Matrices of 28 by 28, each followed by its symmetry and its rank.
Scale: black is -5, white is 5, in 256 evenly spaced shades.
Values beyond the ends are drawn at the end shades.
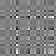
symmetric, rank one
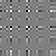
symmetric, rank one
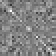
symmetric, rank five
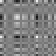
symmetric, rank one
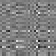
neither, rank two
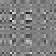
neither, rank two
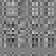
neither, rank two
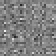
neither, rank five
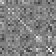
symmetric, rank five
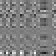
neither, rank two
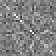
symmetric, rank five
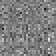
neither, rank five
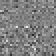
neither, rank five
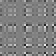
symmetric, rank one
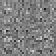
neither, rank five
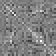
symmetric, rank five
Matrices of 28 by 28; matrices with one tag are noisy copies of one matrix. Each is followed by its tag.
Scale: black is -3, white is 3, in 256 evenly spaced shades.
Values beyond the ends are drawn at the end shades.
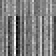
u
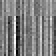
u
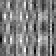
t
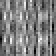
t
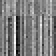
u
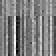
u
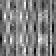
t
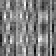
t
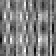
t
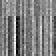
u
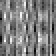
t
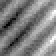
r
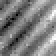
r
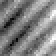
r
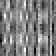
t
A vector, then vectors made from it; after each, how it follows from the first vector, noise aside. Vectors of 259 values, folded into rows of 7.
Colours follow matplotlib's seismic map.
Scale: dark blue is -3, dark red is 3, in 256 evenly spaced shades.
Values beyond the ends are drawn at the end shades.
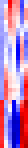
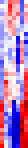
copied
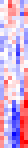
shrunk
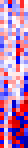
sign-scrambled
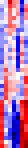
copied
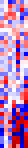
sign-scrambled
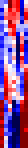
scaled up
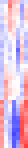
shrunk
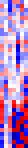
sign-scrambled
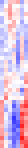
shrunk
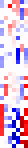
partly zeroed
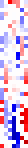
partly zeroed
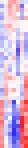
shrunk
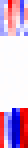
partly zeroed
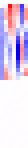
partly zeroed
